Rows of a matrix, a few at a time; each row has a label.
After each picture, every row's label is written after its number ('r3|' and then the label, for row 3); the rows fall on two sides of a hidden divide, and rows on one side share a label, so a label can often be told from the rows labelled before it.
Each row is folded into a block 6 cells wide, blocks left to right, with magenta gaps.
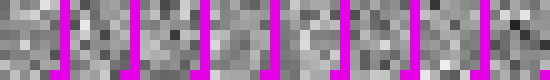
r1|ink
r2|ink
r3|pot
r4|ink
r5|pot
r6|ink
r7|ink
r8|ink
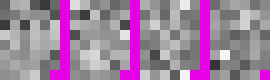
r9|ink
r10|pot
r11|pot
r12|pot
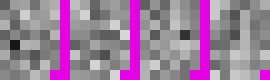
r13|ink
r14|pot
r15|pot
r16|pot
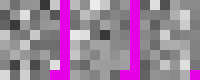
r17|ink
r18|ink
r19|pot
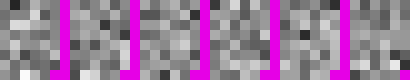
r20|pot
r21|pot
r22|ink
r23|ink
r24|ink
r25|ink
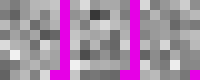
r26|pot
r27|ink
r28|ink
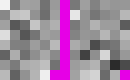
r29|ink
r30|pot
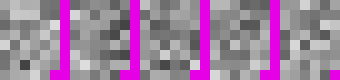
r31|ink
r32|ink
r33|pot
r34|ink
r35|ink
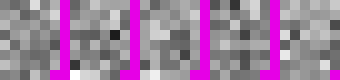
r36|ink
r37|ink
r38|ink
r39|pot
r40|pot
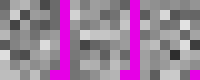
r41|ink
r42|ink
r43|ink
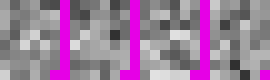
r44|ink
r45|pot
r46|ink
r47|pot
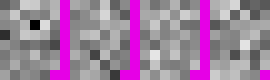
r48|ink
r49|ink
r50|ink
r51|ink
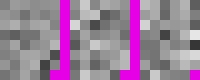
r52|pot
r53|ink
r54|pot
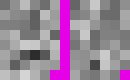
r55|ink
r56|ink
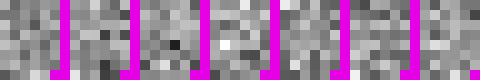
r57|ink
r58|ink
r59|pot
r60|pot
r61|pot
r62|ink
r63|ink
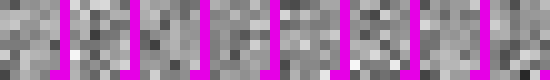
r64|pot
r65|ink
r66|ink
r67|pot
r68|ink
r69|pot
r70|pot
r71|pot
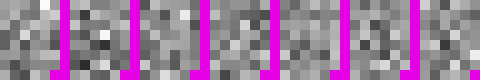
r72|pot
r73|pot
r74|pot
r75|ink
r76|ink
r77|ink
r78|pot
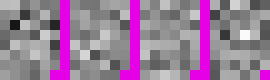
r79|pot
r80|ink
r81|ink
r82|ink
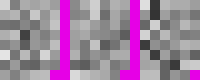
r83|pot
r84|ink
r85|ink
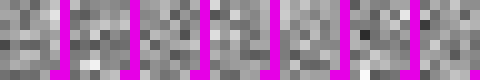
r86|pot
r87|pot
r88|ink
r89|ink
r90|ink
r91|pot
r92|pot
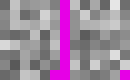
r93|pot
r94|pot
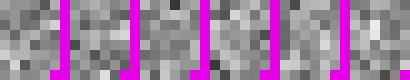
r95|ink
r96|ink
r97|ink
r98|pot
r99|ink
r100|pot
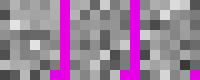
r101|pot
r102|pot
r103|pot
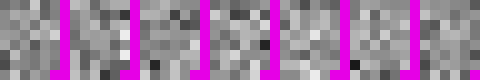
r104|ink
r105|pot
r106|ink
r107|pot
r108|ink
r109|ink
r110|ink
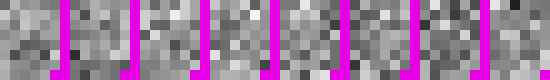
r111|pot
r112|pot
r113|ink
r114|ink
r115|ink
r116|pot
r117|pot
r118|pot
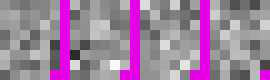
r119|pot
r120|ink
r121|ink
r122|pot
